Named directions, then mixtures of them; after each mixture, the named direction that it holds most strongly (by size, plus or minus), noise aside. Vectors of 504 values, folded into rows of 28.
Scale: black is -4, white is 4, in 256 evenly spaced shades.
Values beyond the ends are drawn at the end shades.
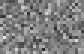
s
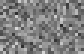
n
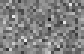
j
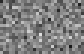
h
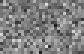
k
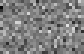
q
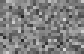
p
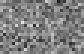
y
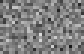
h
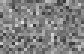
y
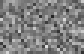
p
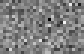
j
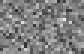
y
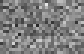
y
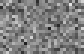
j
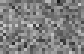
y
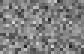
p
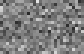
q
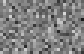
k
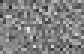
h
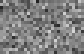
q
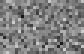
p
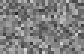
n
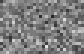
p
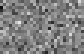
q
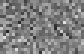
s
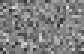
n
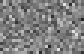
k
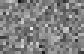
n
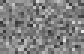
q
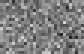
j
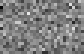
q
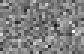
k
